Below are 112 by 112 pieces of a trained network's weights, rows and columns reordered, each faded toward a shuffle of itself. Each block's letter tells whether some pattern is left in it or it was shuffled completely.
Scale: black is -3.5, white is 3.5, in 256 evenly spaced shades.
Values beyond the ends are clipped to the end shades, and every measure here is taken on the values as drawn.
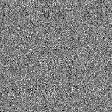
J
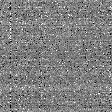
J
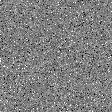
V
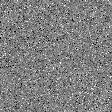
V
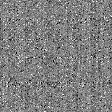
J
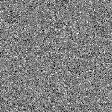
J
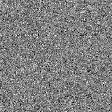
J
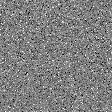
V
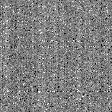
J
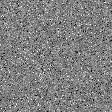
V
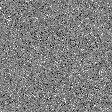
V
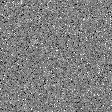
V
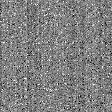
J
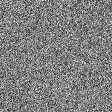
V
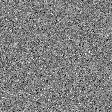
V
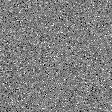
V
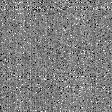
J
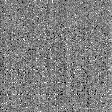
J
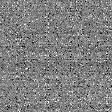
J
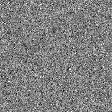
J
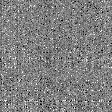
J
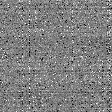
J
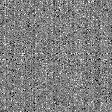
J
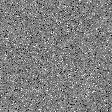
V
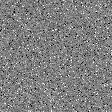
V
